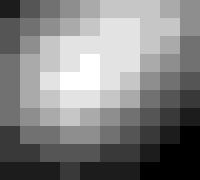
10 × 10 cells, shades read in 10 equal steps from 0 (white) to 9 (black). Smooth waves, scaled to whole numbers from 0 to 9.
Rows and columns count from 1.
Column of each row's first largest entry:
1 1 1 1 10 10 10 10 9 8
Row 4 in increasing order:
0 1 1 1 2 3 3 4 5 5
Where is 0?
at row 4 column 5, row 5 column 4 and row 5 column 5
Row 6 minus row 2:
-1 -2 -2 -2 -1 1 2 3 4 3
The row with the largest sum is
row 10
